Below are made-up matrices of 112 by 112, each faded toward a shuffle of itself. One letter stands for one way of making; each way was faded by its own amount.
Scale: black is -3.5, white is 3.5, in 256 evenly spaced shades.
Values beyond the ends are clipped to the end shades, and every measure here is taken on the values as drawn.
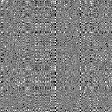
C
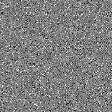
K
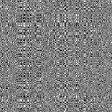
C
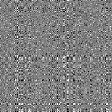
C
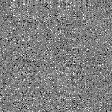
K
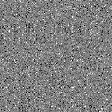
K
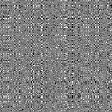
C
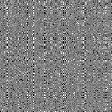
C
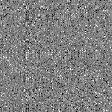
K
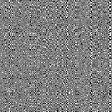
C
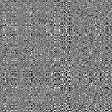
C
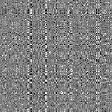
C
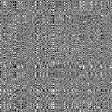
C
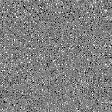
K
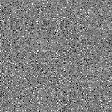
K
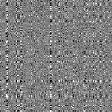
C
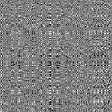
C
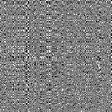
C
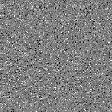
K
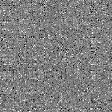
K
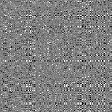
C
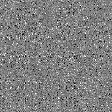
K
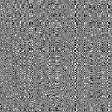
C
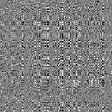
C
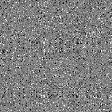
K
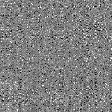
K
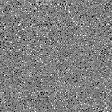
K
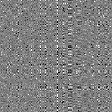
C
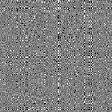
C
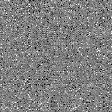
K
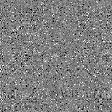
K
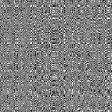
C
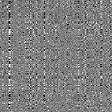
C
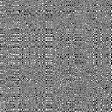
C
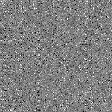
K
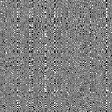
C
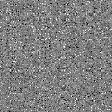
K
